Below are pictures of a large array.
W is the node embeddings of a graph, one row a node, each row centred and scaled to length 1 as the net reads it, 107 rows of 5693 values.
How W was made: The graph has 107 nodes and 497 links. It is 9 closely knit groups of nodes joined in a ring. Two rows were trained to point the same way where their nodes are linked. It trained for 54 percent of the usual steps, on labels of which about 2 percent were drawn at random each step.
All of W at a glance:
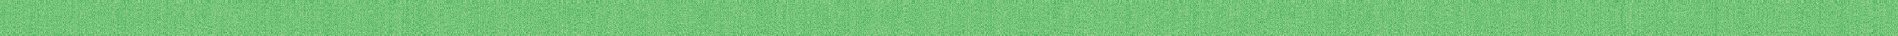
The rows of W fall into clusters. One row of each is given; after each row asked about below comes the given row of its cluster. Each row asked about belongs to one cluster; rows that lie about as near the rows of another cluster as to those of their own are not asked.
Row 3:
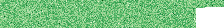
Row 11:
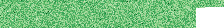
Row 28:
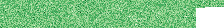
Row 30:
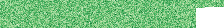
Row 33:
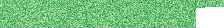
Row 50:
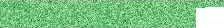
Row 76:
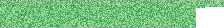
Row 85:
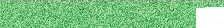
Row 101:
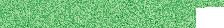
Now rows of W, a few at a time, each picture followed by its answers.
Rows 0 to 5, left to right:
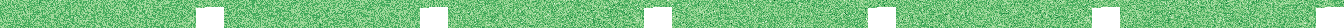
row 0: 101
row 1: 28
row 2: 101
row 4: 101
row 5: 101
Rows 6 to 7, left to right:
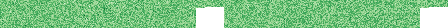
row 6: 101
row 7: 85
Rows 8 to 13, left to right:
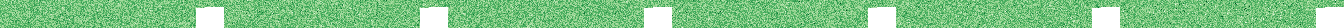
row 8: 101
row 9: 101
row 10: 76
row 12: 30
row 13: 3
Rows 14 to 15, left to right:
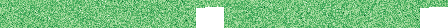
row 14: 76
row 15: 50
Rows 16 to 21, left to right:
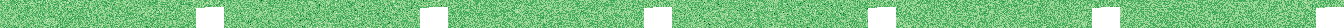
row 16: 85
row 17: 33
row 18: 28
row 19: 33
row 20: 30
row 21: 11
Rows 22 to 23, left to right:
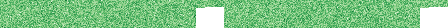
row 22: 101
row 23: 85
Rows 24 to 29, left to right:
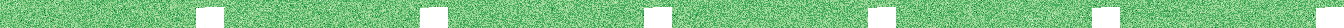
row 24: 85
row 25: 11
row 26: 101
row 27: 76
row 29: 28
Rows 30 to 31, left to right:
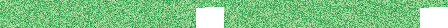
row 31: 76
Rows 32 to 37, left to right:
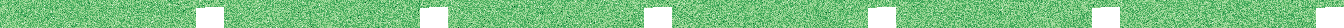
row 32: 76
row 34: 11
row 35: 30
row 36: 11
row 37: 33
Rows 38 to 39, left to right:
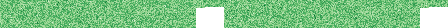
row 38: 85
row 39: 85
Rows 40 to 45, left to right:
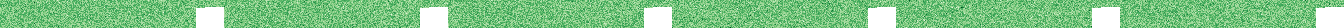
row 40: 76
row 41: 11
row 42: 11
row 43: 33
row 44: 28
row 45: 28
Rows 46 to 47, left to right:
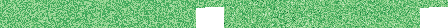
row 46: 33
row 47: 76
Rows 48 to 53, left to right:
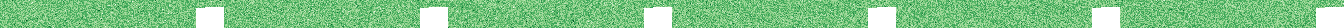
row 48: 33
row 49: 50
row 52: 76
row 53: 11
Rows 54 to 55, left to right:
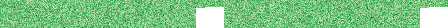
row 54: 50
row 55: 85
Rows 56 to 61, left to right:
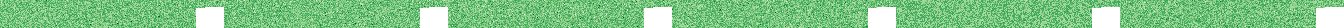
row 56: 33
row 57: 28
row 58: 3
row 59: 30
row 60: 50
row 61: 85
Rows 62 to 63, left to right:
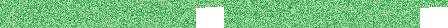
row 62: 76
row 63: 28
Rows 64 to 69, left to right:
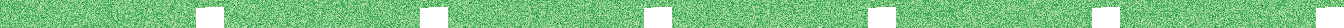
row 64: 50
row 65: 30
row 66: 30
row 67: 30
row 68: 28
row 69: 28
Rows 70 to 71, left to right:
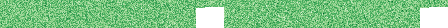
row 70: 33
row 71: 11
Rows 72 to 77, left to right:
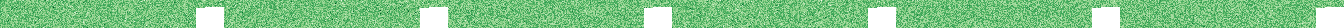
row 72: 50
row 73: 76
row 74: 85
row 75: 50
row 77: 101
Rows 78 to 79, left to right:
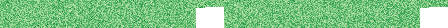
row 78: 3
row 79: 3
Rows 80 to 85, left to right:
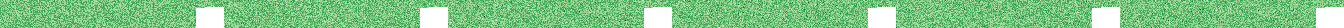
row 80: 101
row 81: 30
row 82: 85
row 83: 30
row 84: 33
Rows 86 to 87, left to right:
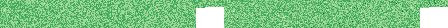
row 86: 50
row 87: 11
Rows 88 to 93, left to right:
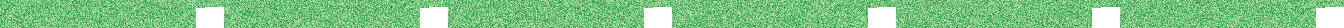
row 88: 76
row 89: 76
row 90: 76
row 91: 101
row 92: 101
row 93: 76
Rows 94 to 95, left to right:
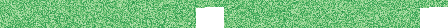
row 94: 101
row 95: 28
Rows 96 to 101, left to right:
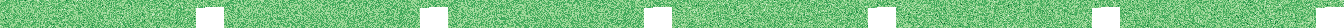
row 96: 3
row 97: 3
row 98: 3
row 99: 3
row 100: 30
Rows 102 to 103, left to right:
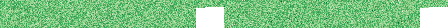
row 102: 50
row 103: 11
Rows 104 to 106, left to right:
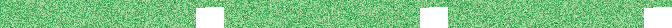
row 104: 50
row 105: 85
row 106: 50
